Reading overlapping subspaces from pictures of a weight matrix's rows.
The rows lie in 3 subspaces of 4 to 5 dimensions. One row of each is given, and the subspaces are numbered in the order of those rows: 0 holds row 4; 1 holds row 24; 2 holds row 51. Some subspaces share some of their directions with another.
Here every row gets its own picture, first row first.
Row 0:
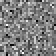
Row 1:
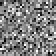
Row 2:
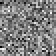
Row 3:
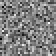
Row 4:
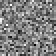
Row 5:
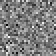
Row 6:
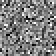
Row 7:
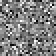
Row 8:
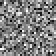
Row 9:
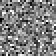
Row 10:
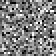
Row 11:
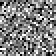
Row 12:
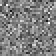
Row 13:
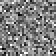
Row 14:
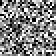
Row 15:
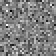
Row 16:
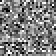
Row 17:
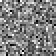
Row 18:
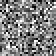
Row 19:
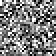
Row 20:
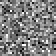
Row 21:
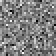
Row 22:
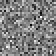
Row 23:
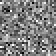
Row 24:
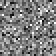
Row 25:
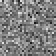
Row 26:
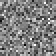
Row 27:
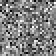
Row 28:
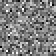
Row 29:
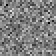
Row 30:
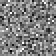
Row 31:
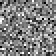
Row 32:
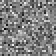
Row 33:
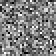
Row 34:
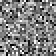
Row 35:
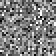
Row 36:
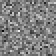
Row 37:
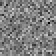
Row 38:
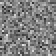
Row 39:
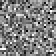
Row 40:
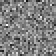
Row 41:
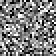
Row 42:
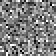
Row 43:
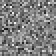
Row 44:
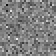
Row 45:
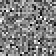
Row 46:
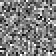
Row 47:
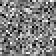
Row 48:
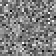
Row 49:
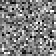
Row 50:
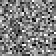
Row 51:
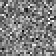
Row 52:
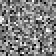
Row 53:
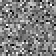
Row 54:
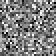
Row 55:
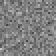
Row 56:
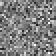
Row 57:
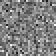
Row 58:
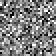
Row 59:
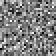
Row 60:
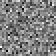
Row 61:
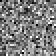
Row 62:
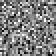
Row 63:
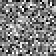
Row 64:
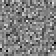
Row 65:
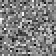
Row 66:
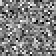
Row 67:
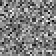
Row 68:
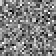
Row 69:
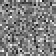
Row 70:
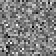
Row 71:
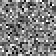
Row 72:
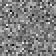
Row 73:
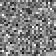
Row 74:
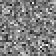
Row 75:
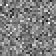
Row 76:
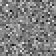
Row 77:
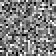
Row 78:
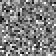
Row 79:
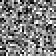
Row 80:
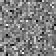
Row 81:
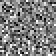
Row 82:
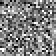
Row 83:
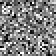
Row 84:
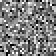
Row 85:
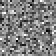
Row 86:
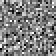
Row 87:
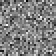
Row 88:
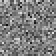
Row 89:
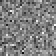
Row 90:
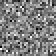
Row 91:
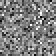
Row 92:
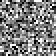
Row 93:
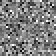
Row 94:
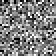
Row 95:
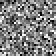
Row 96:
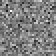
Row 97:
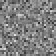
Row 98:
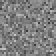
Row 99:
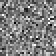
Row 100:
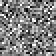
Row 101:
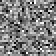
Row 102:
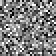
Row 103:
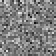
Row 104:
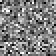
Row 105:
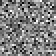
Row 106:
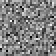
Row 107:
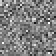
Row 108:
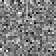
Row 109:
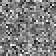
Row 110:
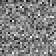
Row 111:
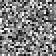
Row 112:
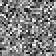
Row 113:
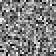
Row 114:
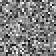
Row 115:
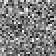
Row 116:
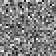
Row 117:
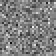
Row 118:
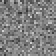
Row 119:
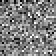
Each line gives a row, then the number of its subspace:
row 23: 0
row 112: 1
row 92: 1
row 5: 1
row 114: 0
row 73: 1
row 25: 2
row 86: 2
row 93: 0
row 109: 1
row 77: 0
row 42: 0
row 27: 1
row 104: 0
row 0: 2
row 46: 0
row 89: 2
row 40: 2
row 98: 1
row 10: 1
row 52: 0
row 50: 0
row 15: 2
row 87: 2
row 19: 2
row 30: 0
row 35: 1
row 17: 2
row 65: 0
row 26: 0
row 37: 1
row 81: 0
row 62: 0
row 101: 0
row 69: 0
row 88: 2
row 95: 1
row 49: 1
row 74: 0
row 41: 1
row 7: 1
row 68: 2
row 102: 1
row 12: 1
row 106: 2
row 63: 2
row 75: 1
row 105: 1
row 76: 0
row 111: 0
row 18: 1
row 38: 0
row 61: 2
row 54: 1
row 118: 2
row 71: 2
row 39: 1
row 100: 1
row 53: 0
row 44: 2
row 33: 1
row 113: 0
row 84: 1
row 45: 1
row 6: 2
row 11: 0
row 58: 1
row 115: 2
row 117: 1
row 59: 2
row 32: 0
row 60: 2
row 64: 2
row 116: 2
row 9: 0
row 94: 2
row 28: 2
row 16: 0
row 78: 0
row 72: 0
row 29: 1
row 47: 1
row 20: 0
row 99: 2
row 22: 1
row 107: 2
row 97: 1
